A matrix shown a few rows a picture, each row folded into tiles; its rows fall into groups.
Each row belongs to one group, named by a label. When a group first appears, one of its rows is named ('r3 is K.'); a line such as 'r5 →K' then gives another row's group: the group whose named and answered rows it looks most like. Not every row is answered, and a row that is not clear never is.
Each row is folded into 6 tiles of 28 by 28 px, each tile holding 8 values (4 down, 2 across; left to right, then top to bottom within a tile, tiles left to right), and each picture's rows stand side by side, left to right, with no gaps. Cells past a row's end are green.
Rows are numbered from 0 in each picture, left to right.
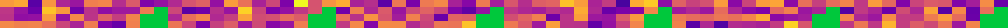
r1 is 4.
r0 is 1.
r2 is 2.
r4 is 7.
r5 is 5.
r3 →4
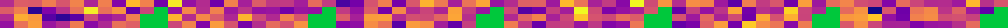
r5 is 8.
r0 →8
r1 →2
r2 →5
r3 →4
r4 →5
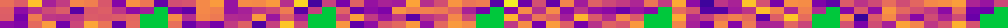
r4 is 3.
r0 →5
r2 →3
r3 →2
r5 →7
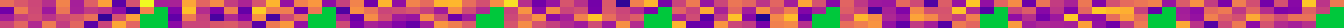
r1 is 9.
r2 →7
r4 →3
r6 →3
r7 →4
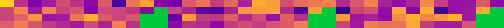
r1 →9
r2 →5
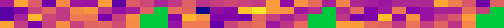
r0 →4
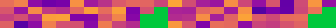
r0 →3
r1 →4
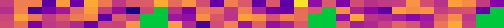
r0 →9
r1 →4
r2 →3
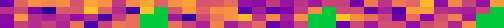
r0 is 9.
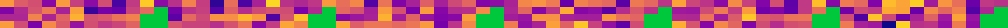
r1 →9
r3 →5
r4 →4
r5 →7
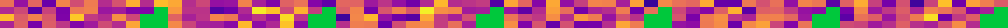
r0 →2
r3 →7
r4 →5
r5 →9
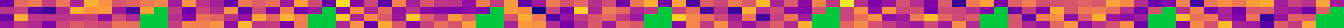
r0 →9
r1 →5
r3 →8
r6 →7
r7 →2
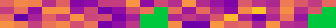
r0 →1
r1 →3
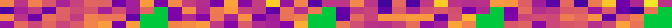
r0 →5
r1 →1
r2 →9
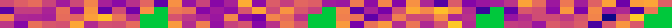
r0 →5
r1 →3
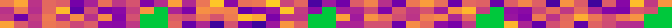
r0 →1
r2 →5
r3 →4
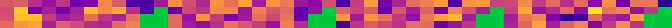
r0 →8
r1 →7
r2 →5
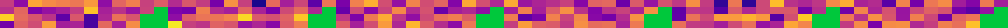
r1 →4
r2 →5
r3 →1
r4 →9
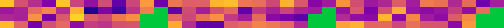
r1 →7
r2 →1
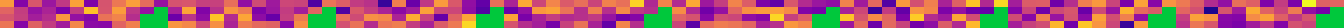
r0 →3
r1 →1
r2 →2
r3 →7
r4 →3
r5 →2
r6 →5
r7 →8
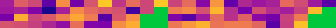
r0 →9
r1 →1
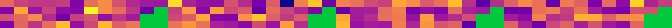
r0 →2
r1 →8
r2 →7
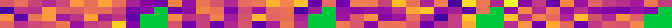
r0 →7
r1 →7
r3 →2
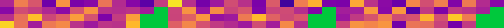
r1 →8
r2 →5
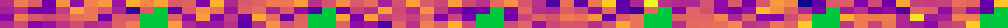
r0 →9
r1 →7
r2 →7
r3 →9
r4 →2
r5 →2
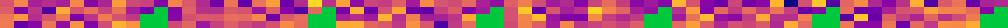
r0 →3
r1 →9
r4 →8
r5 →3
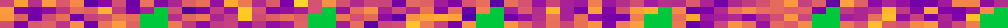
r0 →3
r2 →5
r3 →1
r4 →3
